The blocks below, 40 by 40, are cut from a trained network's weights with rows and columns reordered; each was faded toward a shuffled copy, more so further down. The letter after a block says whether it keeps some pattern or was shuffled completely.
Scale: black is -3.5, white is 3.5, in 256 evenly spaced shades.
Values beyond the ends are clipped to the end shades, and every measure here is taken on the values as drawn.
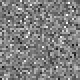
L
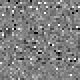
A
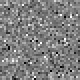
L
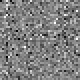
A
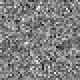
L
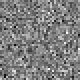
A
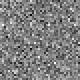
L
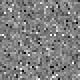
L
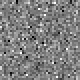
L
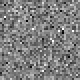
L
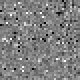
A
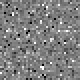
L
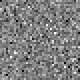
L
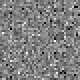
A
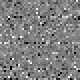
A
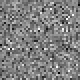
A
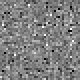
A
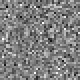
A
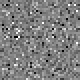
A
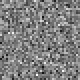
A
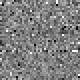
A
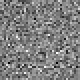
A
